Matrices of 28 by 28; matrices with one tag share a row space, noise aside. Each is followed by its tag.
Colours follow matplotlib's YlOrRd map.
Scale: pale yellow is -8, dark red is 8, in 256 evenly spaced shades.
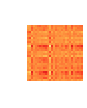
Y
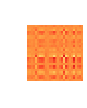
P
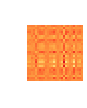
P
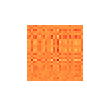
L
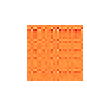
L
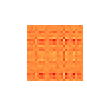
P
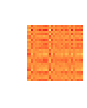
Y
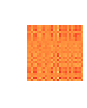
L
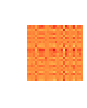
P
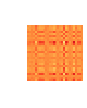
P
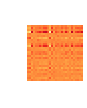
Y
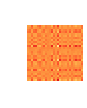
L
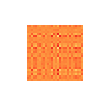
L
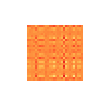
P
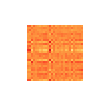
Y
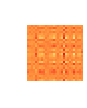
P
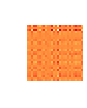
L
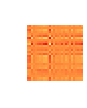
Y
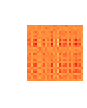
L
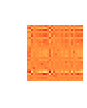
Y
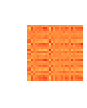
Y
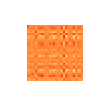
P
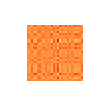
L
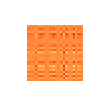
P
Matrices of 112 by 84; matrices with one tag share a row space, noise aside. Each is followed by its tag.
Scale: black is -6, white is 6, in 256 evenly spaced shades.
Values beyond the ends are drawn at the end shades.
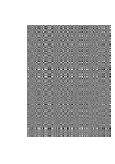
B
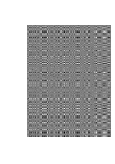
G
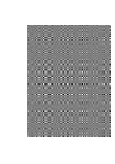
B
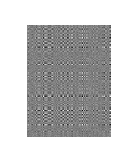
B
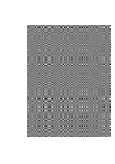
B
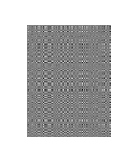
B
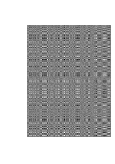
G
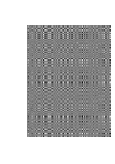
B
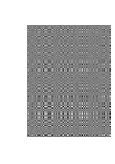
B
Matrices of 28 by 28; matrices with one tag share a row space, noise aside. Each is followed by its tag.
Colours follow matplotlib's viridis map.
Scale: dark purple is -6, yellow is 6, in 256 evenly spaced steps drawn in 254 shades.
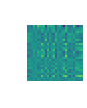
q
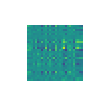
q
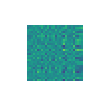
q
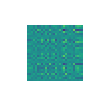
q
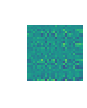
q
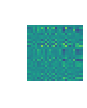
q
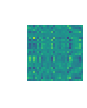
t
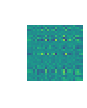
q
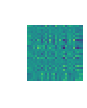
q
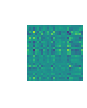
t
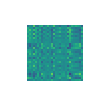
t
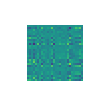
t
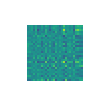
q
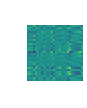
t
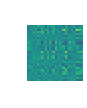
q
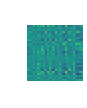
q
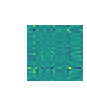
t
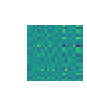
q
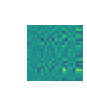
q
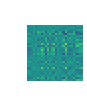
q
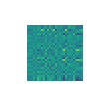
q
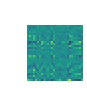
t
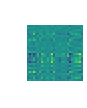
t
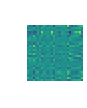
t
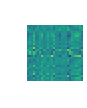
t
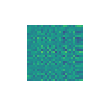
q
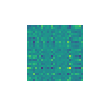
t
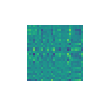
t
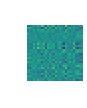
q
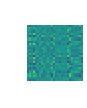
t
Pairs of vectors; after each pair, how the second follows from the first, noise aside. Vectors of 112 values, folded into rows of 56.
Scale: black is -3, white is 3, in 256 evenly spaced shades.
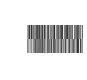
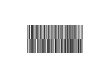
reversed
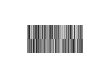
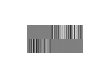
partly zeroed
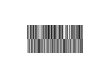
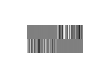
partly zeroed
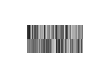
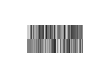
negated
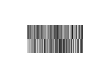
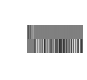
partly zeroed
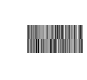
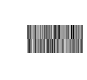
reversed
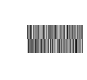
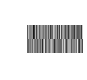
reversed
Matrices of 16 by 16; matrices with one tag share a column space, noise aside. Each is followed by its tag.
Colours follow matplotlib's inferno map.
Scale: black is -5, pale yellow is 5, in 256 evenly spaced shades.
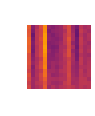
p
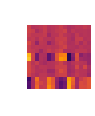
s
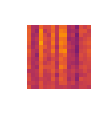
p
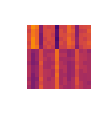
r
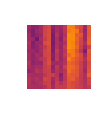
p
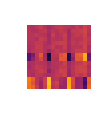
s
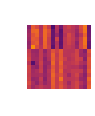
r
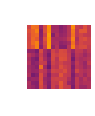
r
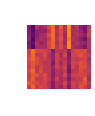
r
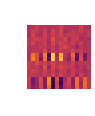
s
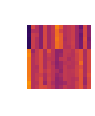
r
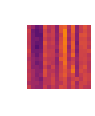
p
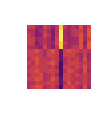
r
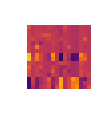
s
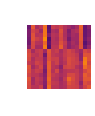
r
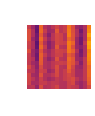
p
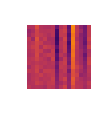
p
